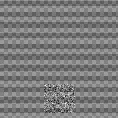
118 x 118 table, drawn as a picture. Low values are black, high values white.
The bottom middle is the roughest part. An odd patch, rougher than its surroundings, sits in the bottom middle. There is no overall slope. Stripes running across repeat 11 times from top to bottom.
